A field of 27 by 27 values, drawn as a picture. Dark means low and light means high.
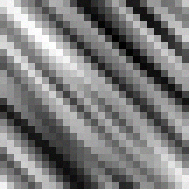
Grain: diagonal, down to the right. Ninth with the highest average: top left. Slope: none. Mirror symmetry: none. Average level on the scale: 50%. Odd rows or columns: none.
